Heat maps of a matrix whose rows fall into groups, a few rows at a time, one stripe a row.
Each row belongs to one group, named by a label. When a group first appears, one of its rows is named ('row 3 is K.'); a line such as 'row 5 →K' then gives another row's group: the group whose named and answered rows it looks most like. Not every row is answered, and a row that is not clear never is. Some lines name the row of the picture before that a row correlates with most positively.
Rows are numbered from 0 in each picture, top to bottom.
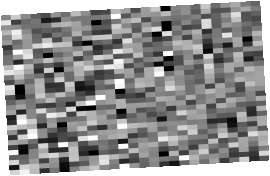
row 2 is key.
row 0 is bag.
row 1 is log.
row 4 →bag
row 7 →key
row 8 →key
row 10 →bag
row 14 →log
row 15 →log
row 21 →key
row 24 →key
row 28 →log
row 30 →key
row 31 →bag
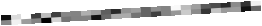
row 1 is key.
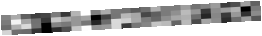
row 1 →key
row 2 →key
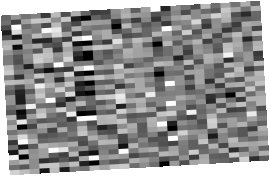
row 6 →log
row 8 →log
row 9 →log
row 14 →log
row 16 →log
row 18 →key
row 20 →log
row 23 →bag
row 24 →bag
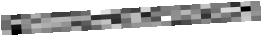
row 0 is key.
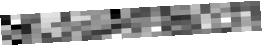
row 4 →bag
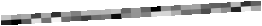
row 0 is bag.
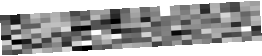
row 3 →log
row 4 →key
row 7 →log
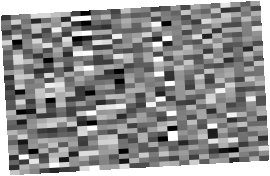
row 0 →log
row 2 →log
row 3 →bag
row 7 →bag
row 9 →key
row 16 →log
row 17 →key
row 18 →bag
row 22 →log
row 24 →bag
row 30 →log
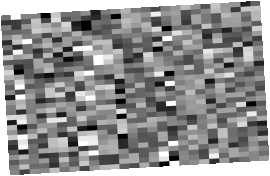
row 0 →key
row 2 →log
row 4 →bag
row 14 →key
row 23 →log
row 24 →bag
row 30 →bag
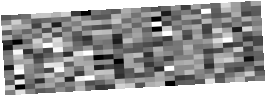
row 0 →log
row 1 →bag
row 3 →bag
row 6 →log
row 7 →key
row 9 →key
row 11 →key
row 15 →bag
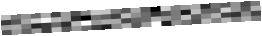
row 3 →bag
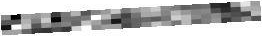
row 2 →key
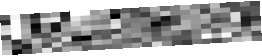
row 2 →bag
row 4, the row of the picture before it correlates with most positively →2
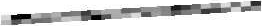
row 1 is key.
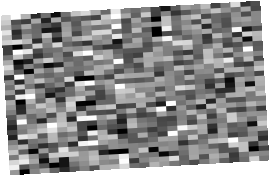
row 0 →bag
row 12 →key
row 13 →log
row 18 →log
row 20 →bag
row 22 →log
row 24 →key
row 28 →key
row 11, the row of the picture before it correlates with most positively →0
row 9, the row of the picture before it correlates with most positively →0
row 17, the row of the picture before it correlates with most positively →1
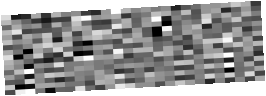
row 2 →bag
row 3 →bag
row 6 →log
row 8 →log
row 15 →key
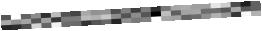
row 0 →key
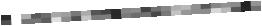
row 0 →key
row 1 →key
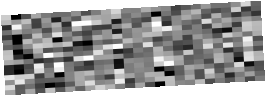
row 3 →bag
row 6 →log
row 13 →bag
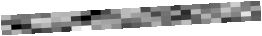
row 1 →log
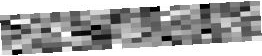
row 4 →log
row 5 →key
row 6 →bag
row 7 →log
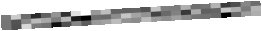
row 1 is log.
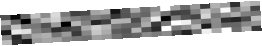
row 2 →bag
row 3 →key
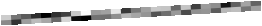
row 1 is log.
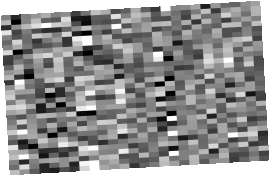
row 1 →log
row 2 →log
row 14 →bag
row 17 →bag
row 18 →bag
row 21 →bag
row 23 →bag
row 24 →key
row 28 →bag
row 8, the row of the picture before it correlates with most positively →1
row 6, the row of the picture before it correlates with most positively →0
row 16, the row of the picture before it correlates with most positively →0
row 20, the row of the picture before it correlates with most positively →1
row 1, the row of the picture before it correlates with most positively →1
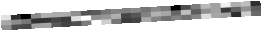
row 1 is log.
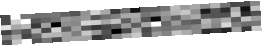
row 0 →key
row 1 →key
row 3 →bag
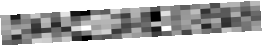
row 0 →log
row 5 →log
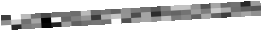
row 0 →key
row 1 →key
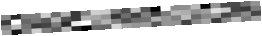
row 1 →key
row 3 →log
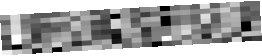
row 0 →bag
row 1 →key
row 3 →bag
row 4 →key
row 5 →key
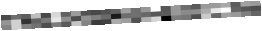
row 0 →bag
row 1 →key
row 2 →bag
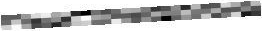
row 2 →bag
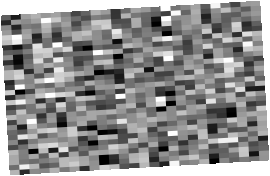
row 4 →bag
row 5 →bag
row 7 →log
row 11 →key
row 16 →log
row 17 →bag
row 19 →bag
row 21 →key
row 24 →key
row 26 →log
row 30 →key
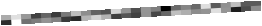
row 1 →key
